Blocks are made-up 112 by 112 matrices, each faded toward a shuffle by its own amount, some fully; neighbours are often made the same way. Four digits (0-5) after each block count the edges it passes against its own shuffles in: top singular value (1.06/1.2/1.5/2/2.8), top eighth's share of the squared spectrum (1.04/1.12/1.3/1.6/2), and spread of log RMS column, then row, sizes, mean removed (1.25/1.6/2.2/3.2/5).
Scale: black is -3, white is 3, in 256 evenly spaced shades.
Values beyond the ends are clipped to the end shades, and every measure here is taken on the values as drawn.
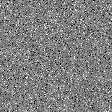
1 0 0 0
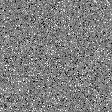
2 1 0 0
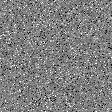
0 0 0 0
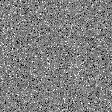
3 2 0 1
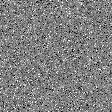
2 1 0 0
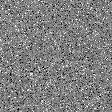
0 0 0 0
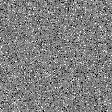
2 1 1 0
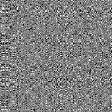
5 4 3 3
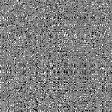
4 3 2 2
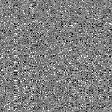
4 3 2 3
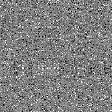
4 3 2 2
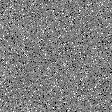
0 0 0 0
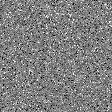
2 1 0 0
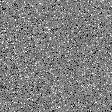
1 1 0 0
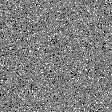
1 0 0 0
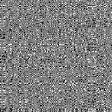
5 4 3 3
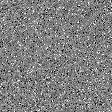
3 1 0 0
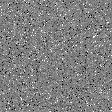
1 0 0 0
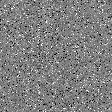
0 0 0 0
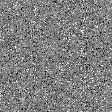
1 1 2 0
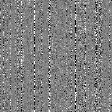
3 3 4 0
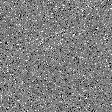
0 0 0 0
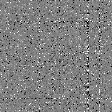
3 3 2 2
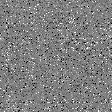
2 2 1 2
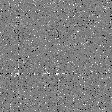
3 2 1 1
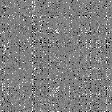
3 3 3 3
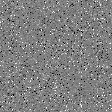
2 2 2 1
